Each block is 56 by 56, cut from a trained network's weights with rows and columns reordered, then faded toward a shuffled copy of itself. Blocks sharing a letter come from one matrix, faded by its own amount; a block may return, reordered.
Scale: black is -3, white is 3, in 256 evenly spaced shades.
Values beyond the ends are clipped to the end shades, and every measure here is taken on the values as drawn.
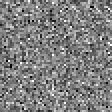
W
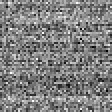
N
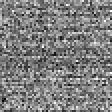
N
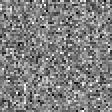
W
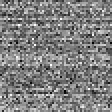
N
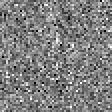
W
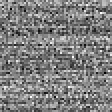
N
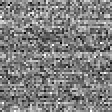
N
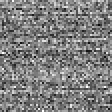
N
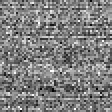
N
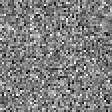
W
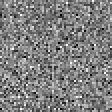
W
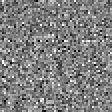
W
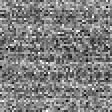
N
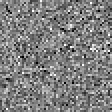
W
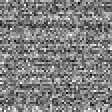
N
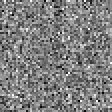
W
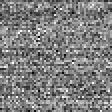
N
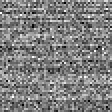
N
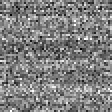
N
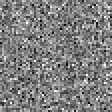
W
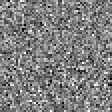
W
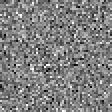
W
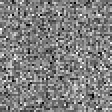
W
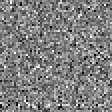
W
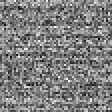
N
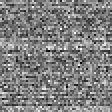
N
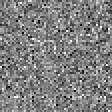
W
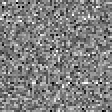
W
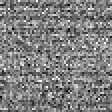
N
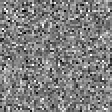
W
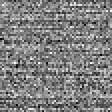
N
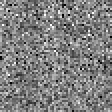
W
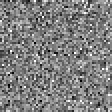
W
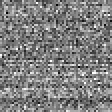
N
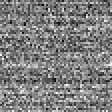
N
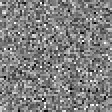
W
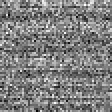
N
